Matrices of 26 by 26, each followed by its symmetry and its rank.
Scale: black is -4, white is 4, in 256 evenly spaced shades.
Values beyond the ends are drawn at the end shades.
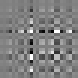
symmetric, rank one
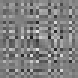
antisymmetric, rank two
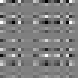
neither, rank one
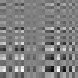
neither, rank one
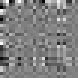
antisymmetric, rank two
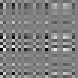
neither, rank one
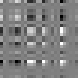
symmetric, rank one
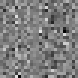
neither, rank five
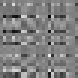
neither, rank two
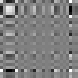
symmetric, rank one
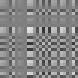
symmetric, rank one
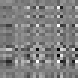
neither, rank two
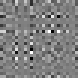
antisymmetric, rank two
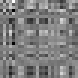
neither, rank two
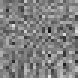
neither, rank five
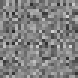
neither, rank five
